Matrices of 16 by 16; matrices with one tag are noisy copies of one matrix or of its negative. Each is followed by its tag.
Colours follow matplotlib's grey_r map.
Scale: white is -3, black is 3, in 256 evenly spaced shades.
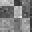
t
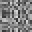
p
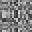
p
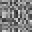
p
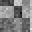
t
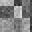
t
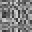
p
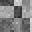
t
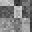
t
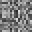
p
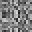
p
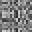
p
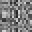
p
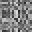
p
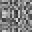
p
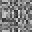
p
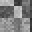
t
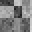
t
